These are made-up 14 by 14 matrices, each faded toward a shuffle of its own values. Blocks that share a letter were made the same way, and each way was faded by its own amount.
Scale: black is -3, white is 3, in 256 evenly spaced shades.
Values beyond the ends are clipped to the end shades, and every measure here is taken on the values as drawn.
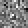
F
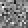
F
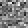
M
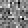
M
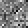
M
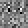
M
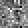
M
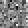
F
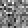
M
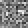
M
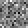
F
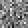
F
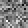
M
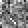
M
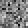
M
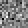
M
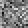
F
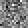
F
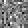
F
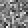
F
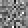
M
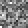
M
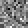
F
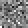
F
